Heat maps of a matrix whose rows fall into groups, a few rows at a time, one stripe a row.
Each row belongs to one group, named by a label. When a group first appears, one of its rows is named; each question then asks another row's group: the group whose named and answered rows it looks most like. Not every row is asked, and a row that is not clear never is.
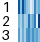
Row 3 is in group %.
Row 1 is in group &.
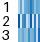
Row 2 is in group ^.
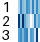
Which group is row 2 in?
&
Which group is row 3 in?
%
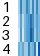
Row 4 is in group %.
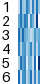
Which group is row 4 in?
^
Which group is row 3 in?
&
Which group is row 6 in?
^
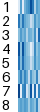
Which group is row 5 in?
&
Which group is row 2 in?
&
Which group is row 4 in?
&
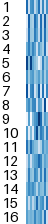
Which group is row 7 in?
^
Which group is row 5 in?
&
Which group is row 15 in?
%
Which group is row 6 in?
^
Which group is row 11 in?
&
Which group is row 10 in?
%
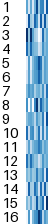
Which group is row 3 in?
&
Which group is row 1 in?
%
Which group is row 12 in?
&
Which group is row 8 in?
%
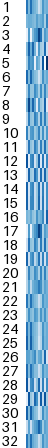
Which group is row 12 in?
^
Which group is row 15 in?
^
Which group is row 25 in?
&
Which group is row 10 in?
^
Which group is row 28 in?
^
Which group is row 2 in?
%
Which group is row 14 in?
^
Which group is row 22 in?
&
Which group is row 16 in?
%
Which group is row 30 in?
&
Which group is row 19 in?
^
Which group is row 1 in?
&
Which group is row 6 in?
&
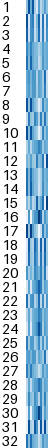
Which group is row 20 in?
%
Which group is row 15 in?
%
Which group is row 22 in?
^
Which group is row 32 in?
&
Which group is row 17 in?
&
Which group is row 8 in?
&
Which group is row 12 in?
%
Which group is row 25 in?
^
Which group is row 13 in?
&
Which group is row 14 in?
&
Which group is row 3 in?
^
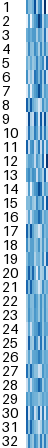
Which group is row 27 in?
&
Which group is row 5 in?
%
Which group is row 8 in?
&
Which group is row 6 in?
%
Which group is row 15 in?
%
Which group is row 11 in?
^
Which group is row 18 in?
^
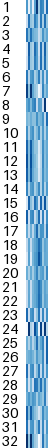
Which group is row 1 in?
%
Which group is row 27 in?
^
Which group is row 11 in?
&
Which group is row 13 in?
&
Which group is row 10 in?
^
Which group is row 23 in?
^
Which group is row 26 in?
%
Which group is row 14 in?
^
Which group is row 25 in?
%
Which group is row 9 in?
%
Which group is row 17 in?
%
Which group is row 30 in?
&
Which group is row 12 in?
&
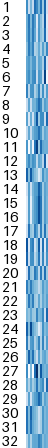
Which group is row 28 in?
%
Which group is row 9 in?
%
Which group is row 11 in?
%
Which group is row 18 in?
^
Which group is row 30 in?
&
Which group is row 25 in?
^
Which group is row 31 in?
&
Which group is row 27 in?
%
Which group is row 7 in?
^
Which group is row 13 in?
&
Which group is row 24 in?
&
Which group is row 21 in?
&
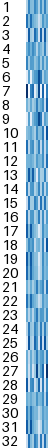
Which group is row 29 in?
%
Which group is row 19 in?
&
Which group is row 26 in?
%
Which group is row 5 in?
^
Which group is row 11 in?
^
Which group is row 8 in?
%
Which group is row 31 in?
&
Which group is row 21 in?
%
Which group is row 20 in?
&
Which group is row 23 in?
%
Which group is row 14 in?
^
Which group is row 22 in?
&
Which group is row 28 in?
^
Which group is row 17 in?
&
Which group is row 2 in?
&
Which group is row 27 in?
%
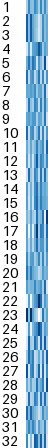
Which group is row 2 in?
&
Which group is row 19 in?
^
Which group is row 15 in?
%
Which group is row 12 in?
%
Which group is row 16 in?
%
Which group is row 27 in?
^
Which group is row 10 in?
^
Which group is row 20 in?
&
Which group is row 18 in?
%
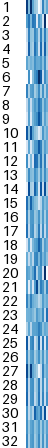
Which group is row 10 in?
&
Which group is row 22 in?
&
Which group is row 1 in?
&
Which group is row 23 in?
%
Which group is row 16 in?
^
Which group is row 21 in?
%
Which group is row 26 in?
^
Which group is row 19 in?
%
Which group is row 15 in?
&
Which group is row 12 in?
%
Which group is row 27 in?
&
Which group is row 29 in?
^
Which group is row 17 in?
^
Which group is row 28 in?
^
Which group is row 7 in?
^
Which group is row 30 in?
%
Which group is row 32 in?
^
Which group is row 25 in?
^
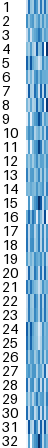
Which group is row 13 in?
^
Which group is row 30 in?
^
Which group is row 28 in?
^
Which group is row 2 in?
^
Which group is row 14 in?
%
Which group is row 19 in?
%
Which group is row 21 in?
&
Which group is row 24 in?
&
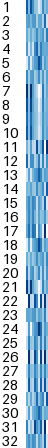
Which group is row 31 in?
%
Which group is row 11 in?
%
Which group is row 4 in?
%
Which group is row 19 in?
%
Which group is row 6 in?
^
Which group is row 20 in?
^
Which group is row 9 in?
&
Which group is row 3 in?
%
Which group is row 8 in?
&
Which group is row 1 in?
&
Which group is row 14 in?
%
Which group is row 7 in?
&
